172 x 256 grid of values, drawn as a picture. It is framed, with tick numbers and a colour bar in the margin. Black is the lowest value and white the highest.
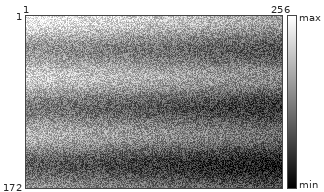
Overall the values sit about 50% of the way up the scale. There is an overall slope up to the top left. The ninth with the lowest average is the bottom right. No row or column stands out. Stripes running across repeat 3 times from top to bottom. The top left is the ninth with the highest average.
